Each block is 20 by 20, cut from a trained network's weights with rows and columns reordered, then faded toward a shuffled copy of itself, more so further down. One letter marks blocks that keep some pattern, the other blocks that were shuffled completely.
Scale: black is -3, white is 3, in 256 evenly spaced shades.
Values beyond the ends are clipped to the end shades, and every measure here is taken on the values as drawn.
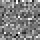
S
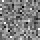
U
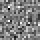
U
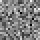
U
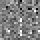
S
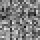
S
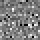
S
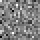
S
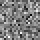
U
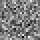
U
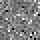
U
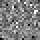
U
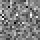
U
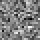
S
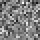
U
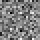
S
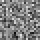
S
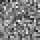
U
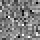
S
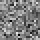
U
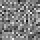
S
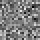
S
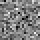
U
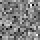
U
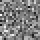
U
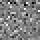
S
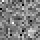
S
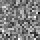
U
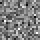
U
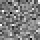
U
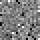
S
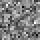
U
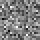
S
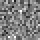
S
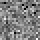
U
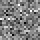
S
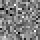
S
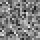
U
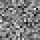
U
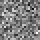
U
